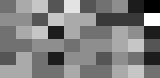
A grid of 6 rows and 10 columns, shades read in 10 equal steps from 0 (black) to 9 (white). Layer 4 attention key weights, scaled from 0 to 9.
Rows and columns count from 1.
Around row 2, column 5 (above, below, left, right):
8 6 7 6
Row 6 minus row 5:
3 0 0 3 1 -1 1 1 3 3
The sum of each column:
26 33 30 21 35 27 22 30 26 18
